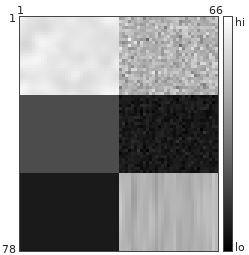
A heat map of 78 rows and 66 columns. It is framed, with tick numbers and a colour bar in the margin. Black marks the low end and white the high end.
It is made of 3 by 2 panels. Panel 1,1: very high, blotchy, faint in contrast. Panel 1,2: high, fine-grained. Panel 2,1: low, flat. Panel 2,2: very low, fine-grained, faint in contrast. Panel 3,1: very low, flat. Panel 3,2: high, streaked downward, faint in contrast.
